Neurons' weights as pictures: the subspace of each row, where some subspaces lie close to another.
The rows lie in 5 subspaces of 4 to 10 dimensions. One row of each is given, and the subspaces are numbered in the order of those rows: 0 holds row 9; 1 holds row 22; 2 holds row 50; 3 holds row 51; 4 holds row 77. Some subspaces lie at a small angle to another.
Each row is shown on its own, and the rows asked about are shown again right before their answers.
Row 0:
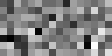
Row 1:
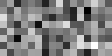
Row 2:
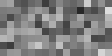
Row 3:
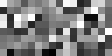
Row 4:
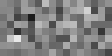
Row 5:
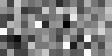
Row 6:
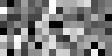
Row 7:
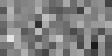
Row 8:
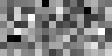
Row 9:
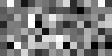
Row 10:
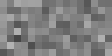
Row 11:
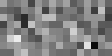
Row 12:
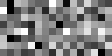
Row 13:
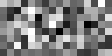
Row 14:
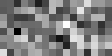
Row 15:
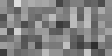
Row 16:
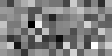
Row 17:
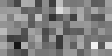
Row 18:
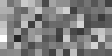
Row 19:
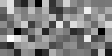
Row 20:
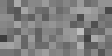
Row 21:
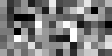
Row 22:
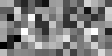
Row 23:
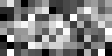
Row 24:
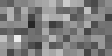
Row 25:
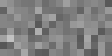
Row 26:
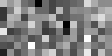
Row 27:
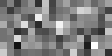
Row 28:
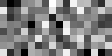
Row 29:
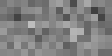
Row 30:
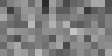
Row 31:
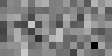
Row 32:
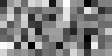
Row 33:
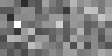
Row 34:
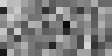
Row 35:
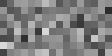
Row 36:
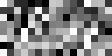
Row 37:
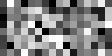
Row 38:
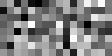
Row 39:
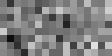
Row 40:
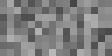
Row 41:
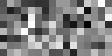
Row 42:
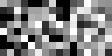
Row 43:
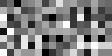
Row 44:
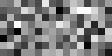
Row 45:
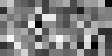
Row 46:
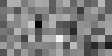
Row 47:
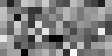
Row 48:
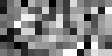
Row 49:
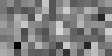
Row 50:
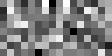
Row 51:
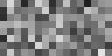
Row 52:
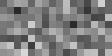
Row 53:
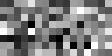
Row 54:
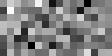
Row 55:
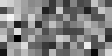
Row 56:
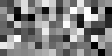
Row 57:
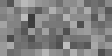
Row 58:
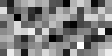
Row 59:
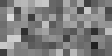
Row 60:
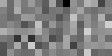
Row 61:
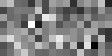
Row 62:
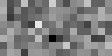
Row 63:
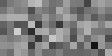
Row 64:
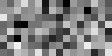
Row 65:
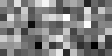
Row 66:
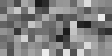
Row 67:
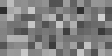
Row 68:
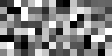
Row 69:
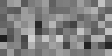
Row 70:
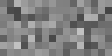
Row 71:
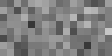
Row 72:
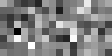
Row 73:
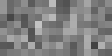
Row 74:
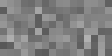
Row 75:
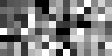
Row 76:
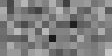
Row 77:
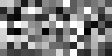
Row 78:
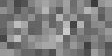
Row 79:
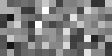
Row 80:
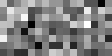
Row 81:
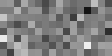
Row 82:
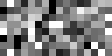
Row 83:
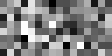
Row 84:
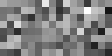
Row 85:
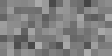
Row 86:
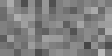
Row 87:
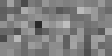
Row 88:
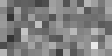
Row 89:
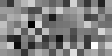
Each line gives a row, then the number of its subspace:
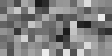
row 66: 3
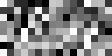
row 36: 1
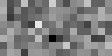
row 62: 4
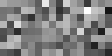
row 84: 4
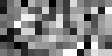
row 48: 4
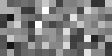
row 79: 2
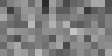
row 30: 2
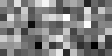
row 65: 3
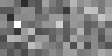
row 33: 4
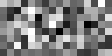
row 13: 4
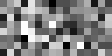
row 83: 4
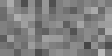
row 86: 0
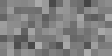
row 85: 3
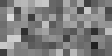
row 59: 1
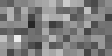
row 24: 3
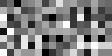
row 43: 2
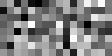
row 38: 2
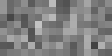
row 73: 2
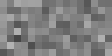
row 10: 2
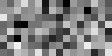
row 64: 3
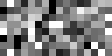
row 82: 3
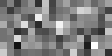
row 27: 3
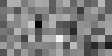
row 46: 0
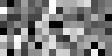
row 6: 3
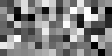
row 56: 0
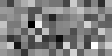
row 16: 0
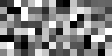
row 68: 2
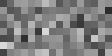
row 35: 1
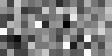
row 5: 2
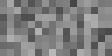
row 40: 4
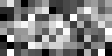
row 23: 3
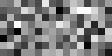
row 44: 4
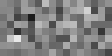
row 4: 0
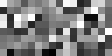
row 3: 4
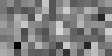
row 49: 3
